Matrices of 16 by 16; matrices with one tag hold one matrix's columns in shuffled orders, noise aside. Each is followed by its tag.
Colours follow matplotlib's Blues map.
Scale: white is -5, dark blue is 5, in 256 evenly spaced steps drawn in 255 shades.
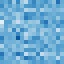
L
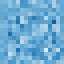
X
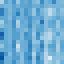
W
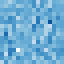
X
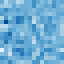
X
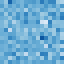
L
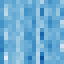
W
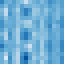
W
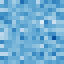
L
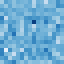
X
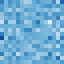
L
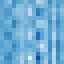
W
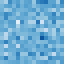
L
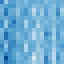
W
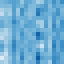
W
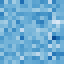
L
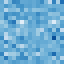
L
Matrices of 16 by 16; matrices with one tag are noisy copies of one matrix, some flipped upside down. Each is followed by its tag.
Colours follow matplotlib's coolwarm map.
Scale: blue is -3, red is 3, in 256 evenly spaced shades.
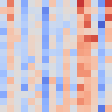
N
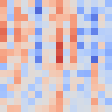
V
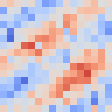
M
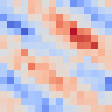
M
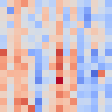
V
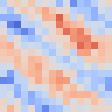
M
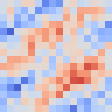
M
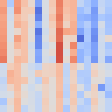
V
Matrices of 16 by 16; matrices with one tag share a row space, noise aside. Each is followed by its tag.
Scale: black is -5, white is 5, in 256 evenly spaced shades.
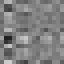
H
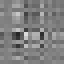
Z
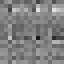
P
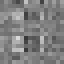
Z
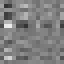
H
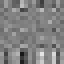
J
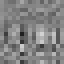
J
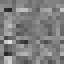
H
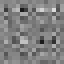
J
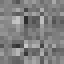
Z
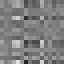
Z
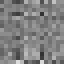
Z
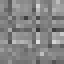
P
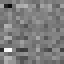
H
